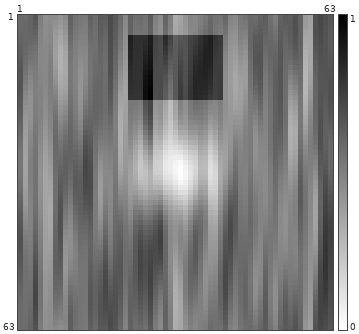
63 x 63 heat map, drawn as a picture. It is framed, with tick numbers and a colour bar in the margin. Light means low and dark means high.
The top middle is the ninth with the highest average. In the top middle lies a patch that is higher than the rest. The ninth with the lowest average is the centre. A single dip lies in the centre.
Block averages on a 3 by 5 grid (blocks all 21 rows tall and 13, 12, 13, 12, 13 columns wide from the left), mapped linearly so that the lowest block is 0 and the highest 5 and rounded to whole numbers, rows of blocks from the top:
3 4 5 3 4 / 3 3 0 2 3 / 3 4 3 4 4
